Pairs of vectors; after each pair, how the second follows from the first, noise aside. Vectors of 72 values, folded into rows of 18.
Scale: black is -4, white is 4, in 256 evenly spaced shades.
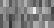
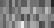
wrapped around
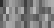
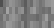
shrunk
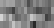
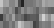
wrapped around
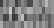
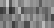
wrapped around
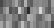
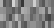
wrapped around
